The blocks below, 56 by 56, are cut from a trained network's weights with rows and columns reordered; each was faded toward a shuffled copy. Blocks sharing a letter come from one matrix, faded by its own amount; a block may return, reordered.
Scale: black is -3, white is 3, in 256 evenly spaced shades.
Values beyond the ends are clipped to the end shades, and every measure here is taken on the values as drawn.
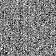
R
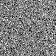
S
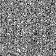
R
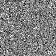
S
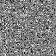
S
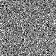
S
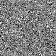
S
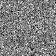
S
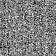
R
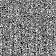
R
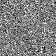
S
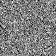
S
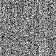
R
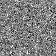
S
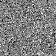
S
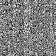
R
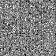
R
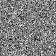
S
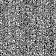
R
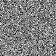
S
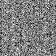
R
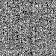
R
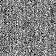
R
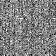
R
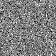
S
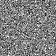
S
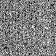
R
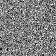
S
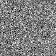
S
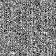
R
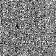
R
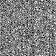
R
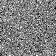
S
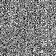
R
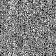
R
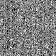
R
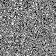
S
